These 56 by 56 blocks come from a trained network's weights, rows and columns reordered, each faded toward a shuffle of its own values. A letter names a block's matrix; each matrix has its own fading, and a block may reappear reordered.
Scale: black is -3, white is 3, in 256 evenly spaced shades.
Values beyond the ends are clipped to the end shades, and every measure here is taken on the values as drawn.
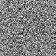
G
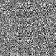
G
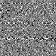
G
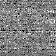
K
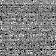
K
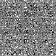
K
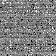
K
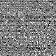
K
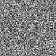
G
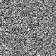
G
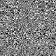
G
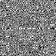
G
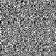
G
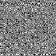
G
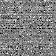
K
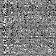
K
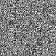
G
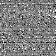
K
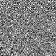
G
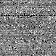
K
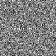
G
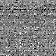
K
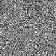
G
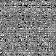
K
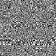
G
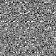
G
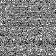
K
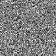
G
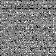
K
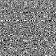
G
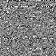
G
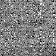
K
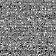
K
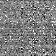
K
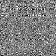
G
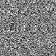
G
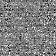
K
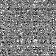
K
